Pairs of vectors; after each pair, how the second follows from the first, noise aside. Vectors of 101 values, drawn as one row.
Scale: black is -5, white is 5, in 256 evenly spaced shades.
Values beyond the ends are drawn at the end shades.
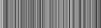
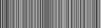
sign-scrambled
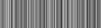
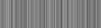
shrunk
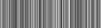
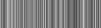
shuffled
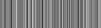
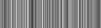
sign-scrambled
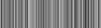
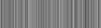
shrunk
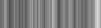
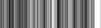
scaled up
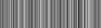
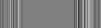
partly zeroed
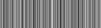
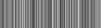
sign-scrambled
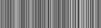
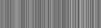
shrunk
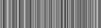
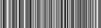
scaled up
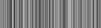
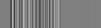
partly zeroed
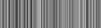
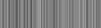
shrunk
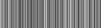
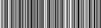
scaled up
